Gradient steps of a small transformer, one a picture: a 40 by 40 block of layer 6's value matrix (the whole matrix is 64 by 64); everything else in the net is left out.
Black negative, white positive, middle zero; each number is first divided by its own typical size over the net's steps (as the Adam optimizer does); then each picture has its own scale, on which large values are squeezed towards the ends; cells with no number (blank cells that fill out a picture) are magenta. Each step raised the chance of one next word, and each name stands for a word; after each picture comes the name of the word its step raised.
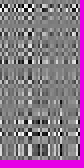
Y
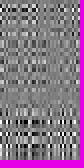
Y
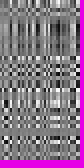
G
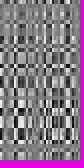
G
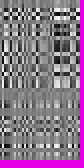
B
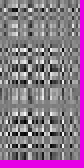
Y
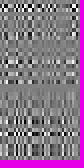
Y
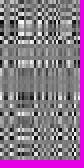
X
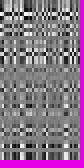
B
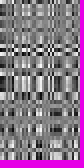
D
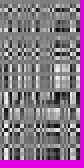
D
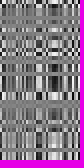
D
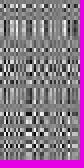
Y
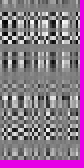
X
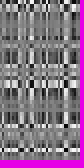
G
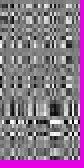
B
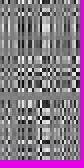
G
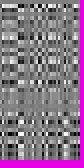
Y
